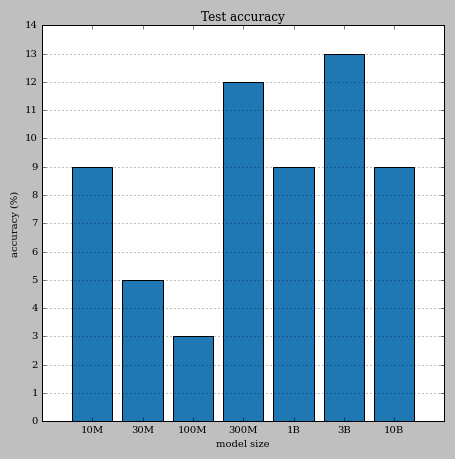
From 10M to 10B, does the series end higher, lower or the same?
the same
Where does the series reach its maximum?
3B
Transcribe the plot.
Title: Test accuracy
x-axis: model size, ticks 10M 30M 100M 300M 1B 3B 10B
y-axis: accuracy (%), ticks 0 1 2 3 4 5 6 7 8 9 10 11 12 13 14
Values:
9 5 3 12 9 13 9
